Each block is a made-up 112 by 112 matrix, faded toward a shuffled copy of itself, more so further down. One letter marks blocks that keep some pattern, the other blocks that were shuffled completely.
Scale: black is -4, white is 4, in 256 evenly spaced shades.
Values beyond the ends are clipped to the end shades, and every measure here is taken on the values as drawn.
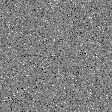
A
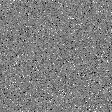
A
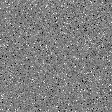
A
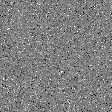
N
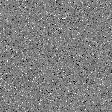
A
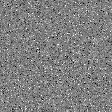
N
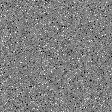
N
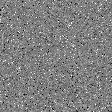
N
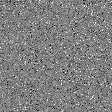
N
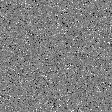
A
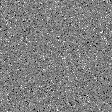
N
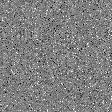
N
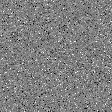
N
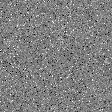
A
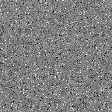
N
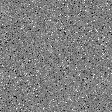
N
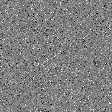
N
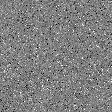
A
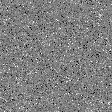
A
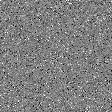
N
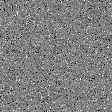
N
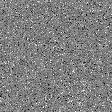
N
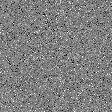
N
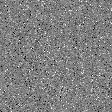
N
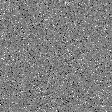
N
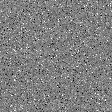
A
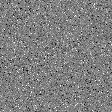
A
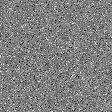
A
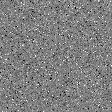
A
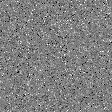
A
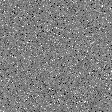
A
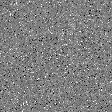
N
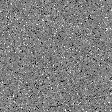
A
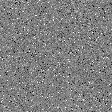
N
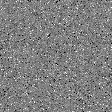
N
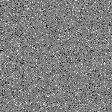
N
